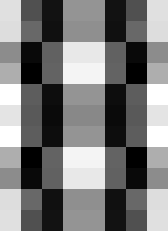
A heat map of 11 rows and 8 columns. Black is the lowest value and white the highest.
Stripes running up and down repeat 2 times from left to right. It mirrors both left to right and top to bottom. Overall the values sit about 50% of the way up the scale. The centre is the smoothest part. No seam splits the table.
